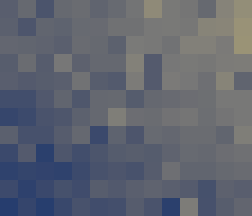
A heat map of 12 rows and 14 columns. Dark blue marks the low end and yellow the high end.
Stripes: none. Ninth with the highest average: top right. Slope: up to the top right. Mirror symmetry: none. Roughest part: centre. Average level on the scale: 40%. Ninth with the lowest average: bottom left.
